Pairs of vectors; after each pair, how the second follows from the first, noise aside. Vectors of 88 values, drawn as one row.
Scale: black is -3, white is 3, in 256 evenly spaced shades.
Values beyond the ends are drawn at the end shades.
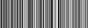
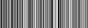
copied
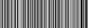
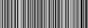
copied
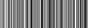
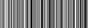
copied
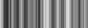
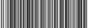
shuffled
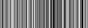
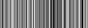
copied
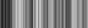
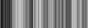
copied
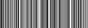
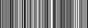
shuffled
